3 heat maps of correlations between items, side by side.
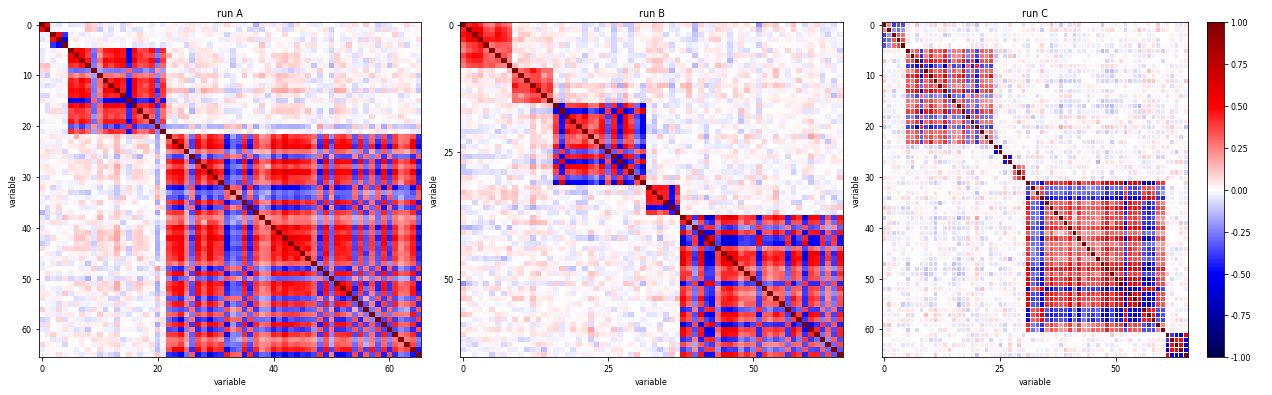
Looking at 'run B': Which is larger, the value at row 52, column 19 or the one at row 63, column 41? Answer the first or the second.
the second
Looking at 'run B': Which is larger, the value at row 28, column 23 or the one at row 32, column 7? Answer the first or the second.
the first
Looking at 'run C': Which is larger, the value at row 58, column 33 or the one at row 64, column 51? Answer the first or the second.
the first
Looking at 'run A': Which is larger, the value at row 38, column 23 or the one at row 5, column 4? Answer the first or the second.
the first
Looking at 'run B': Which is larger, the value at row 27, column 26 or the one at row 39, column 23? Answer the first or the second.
the second
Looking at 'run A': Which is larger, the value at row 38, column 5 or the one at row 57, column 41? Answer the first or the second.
the second
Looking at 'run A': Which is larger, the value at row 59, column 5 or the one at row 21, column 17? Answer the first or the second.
the second
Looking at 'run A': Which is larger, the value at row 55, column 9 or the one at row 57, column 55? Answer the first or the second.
the second
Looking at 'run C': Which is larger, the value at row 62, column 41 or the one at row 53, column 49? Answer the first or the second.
the second
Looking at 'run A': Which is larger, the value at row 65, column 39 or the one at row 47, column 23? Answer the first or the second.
the second
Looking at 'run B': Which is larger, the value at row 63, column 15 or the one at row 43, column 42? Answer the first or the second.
the second
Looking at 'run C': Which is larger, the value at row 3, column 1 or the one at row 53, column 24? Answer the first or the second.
the second
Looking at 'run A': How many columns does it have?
66
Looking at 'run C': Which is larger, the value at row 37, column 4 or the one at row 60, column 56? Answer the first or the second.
the first
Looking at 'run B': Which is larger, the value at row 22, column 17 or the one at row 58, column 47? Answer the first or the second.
the second
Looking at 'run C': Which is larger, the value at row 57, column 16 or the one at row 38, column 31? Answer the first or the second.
the second
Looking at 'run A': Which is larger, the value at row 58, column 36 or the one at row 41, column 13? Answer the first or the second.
the first
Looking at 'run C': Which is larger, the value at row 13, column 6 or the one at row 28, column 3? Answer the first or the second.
the first
